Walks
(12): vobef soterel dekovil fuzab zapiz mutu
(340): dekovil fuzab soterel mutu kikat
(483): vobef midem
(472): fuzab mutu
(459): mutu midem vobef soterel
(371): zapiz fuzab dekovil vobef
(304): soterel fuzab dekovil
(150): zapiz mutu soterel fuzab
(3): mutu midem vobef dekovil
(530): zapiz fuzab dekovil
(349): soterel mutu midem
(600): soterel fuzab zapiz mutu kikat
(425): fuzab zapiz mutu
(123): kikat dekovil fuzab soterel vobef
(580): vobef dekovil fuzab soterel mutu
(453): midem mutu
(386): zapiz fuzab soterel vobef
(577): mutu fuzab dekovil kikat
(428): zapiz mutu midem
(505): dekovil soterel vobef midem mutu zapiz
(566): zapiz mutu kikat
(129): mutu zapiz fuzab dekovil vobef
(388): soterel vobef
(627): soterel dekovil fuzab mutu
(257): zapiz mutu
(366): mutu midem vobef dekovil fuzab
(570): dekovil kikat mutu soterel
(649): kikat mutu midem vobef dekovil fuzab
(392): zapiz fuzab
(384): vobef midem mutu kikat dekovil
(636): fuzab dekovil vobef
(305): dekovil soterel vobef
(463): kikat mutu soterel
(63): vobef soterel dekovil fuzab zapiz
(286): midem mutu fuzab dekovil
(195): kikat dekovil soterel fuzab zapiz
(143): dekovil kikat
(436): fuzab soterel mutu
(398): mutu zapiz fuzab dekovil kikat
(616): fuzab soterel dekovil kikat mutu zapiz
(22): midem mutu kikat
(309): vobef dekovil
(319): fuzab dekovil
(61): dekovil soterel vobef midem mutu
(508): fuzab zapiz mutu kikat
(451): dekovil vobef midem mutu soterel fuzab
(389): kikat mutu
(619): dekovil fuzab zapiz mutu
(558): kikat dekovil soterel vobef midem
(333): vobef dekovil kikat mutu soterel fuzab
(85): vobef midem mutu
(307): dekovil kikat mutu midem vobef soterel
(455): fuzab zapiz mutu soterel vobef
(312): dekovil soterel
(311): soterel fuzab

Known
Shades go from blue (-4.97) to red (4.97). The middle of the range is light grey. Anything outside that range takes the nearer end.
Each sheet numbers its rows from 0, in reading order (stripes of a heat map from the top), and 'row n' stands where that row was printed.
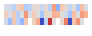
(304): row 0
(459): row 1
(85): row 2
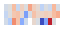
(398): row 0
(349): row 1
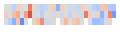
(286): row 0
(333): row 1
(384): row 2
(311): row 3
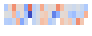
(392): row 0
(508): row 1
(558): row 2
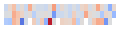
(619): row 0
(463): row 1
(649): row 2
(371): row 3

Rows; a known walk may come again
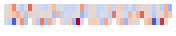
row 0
(428)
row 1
(570)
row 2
(463)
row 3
(307)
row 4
(3)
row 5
(459)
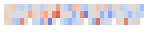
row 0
(505)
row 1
(286)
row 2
(311)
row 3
(195)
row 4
(123)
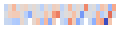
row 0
(150)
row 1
(366)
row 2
(398)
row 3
(319)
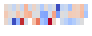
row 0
(349)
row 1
(388)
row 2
(436)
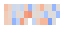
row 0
(61)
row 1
(371)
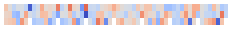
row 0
(305)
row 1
(425)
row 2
(392)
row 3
(577)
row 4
(384)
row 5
(312)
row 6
(472)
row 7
(636)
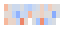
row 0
(558)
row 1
(616)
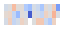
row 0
(386)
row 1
(580)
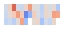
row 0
(257)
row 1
(451)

